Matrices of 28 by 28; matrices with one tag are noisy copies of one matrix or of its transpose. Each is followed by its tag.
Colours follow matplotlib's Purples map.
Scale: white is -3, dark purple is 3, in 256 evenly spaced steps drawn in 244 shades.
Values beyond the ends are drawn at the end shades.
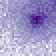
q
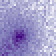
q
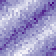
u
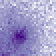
q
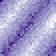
u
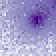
q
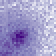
q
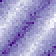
u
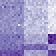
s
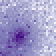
q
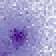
q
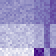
s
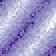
u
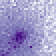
q
